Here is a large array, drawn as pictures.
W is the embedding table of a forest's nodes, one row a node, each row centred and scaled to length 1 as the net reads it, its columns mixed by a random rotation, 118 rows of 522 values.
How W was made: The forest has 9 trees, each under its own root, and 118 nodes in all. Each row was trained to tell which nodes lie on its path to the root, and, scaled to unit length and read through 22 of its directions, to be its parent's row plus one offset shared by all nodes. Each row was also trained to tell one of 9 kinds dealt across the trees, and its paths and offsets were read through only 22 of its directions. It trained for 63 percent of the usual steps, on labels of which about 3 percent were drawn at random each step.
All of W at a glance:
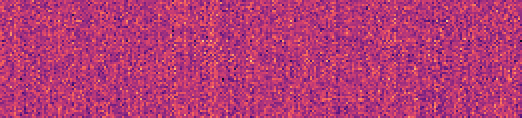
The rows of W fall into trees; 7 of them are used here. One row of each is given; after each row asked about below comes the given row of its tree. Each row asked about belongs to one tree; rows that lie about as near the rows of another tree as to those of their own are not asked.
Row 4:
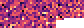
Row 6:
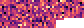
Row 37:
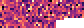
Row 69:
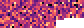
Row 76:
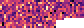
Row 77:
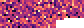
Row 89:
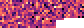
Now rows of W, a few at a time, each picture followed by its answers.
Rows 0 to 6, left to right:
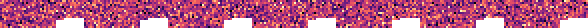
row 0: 6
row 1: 89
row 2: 76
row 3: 4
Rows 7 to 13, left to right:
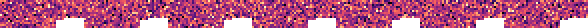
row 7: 77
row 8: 6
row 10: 89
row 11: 76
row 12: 89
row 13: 37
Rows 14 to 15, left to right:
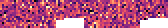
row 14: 4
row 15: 76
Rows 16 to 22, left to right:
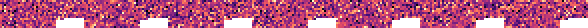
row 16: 77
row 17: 76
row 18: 4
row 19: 4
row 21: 4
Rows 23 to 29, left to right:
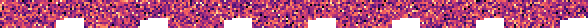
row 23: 37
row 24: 37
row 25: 4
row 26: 77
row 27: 4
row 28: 69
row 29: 89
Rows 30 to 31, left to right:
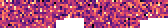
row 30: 89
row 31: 6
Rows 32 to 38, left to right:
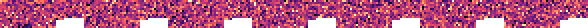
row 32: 37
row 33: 4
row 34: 4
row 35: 89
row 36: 76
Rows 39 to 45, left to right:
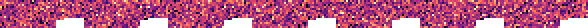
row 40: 6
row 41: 6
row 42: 37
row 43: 89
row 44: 6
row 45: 37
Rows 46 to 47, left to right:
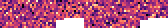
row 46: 76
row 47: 89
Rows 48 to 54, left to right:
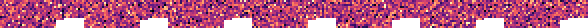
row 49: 76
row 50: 37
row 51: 6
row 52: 4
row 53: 37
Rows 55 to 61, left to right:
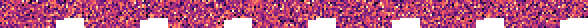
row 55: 89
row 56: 89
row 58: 37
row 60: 89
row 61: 89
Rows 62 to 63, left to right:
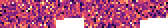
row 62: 4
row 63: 37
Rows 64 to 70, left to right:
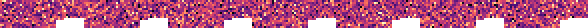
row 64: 77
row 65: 37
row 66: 89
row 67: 89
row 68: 76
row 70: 77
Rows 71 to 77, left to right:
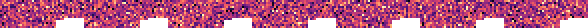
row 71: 6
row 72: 76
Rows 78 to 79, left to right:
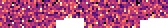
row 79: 76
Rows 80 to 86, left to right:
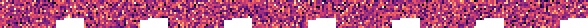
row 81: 77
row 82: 89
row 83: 4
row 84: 76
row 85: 6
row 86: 4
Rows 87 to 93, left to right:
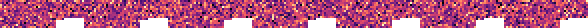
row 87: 37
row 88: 76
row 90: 89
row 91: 69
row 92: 6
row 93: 6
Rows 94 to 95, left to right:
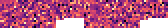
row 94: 77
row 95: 37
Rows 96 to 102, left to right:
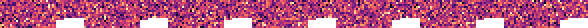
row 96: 4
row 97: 89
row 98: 77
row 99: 76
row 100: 6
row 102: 37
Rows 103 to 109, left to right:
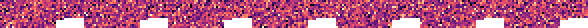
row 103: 76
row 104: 4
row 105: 76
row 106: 6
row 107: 6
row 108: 6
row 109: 37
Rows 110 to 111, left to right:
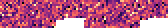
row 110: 6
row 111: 37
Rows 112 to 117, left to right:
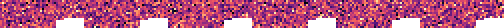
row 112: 4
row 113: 6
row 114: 76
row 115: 76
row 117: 6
